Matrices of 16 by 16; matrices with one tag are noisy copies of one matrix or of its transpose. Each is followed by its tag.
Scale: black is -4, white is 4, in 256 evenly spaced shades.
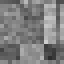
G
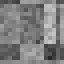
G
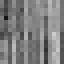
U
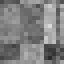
G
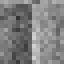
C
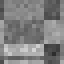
G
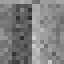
C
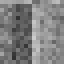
C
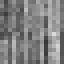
U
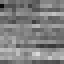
U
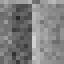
C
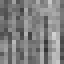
U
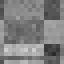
G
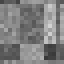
G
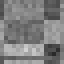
G
